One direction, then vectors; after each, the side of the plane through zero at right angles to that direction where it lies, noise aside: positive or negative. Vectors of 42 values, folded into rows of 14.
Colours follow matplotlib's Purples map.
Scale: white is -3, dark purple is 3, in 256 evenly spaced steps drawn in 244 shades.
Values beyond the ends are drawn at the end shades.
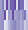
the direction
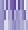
positive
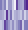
negative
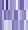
positive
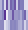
positive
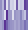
negative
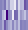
negative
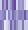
positive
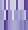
negative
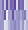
positive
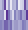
negative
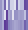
negative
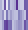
negative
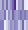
positive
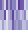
positive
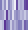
negative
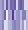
positive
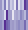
negative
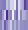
negative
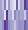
negative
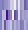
negative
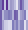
positive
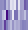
negative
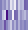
negative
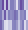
positive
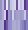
negative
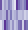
negative
